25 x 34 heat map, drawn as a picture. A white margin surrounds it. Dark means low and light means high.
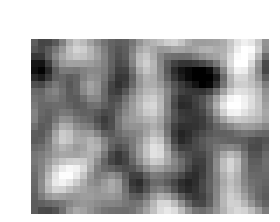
Lone odd cells: none. Stripes: upright, repeating 3 times. Slope: none.
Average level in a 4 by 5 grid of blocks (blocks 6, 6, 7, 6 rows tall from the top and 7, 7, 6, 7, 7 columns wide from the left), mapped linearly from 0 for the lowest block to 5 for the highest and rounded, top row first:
1 2 3 1 5
1 1 4 0 5
3 2 3 0 2
3 3 2 1 3
